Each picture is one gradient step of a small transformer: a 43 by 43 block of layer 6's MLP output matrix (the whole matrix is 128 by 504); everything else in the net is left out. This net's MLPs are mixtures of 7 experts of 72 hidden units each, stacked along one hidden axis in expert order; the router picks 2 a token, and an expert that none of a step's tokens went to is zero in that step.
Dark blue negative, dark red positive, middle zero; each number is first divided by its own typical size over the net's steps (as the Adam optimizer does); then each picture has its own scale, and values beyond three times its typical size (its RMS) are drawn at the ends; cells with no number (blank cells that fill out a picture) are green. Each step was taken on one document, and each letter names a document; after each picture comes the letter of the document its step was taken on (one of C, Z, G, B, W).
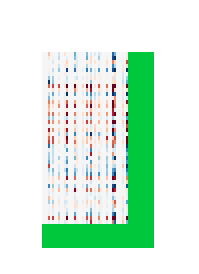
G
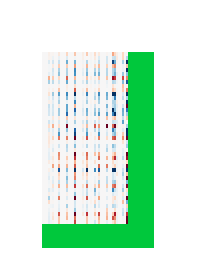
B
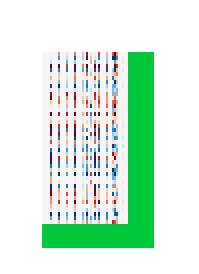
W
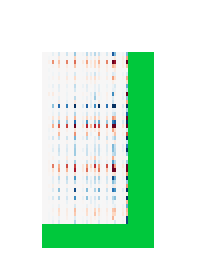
B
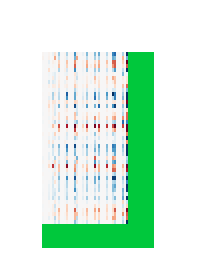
B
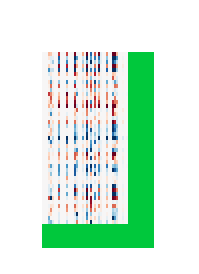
W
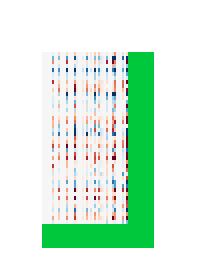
B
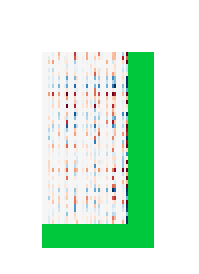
B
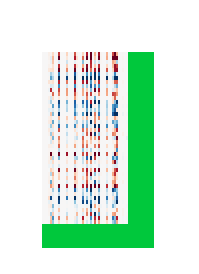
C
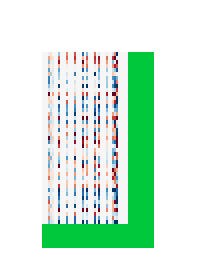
C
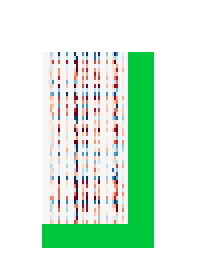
C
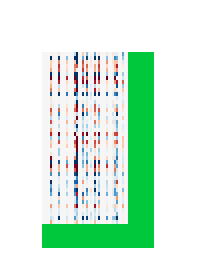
C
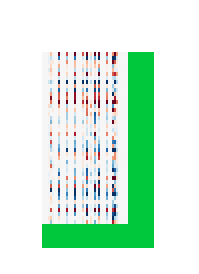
W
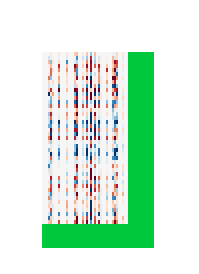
C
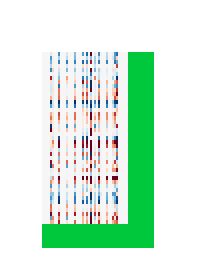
C
